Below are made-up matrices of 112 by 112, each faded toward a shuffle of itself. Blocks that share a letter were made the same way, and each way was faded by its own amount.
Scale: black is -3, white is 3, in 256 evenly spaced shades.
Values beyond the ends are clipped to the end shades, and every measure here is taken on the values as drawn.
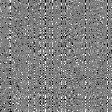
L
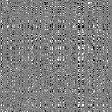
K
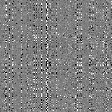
K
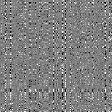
K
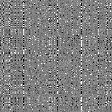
L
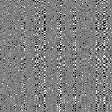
K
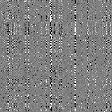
K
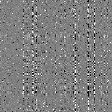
K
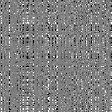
K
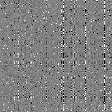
L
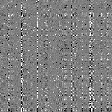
K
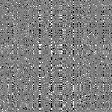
L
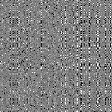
L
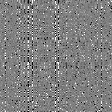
L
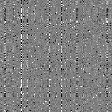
L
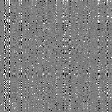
K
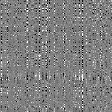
K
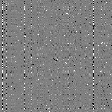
K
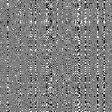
K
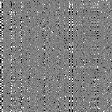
K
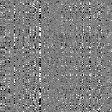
K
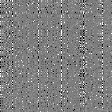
K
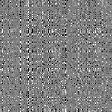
L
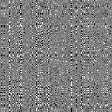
K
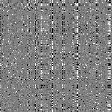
L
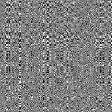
L
